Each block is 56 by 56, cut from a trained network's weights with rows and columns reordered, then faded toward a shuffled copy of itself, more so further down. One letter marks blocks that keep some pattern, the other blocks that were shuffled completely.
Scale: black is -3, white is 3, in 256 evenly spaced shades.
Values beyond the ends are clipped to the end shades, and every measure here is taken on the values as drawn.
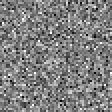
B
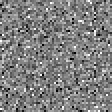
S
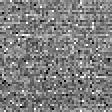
S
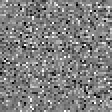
S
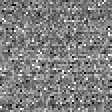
S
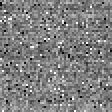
S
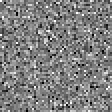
B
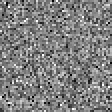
S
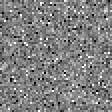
B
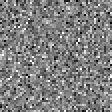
S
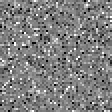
B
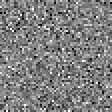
S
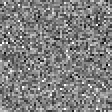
B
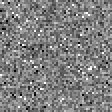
B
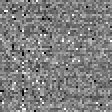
S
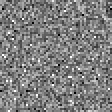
B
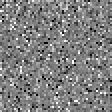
B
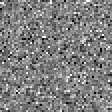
B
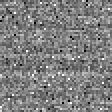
S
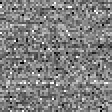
S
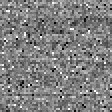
S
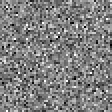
B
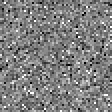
B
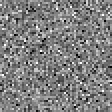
S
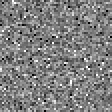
S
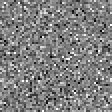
B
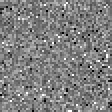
B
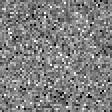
B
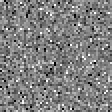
B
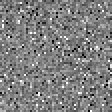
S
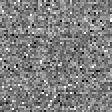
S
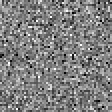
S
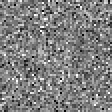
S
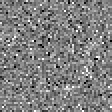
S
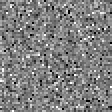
B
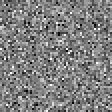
B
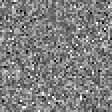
B
